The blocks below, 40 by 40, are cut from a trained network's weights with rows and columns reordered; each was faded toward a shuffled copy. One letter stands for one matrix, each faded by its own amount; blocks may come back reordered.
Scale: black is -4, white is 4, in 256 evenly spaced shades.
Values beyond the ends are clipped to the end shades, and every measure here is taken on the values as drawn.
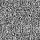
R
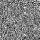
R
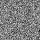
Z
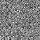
R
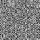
R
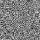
R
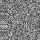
R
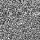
R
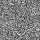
Z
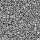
Z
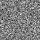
Z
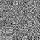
R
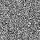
Z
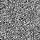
Z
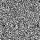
Z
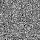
Z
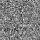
R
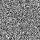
Z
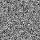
Z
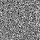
Z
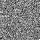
Z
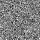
Z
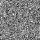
Z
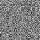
R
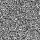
Z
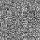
R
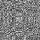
R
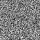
Z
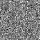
R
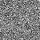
Z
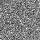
Z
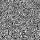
Z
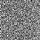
R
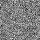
Z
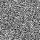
Z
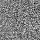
Z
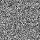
Z
